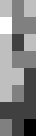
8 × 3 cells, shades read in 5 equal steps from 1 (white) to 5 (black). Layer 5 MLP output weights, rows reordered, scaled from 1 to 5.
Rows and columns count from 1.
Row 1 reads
2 3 2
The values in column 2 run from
2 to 4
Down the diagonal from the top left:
2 3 2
